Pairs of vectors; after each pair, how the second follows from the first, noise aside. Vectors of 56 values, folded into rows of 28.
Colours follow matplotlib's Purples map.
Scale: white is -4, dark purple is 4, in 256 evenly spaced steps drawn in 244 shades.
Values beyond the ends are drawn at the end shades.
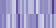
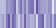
negated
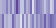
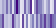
scaled up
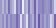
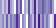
scaled up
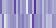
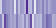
negated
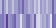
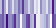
scaled up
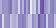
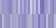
shrunk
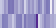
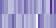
negated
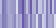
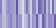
negated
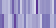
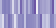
negated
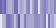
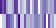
scaled up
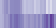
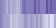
negated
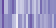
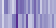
negated
